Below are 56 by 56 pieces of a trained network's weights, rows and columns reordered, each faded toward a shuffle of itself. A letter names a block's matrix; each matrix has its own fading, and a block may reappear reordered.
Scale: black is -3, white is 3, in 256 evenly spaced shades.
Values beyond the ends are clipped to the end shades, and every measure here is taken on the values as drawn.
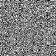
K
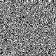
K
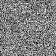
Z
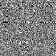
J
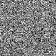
Z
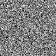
Z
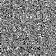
J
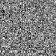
K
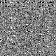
J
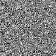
K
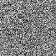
K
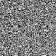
K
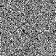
Z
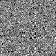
J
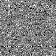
J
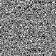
K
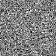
K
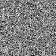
Z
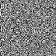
K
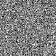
Z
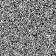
Z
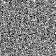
Z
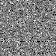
J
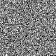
K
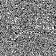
J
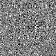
J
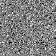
J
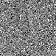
J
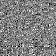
J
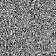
K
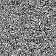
Z
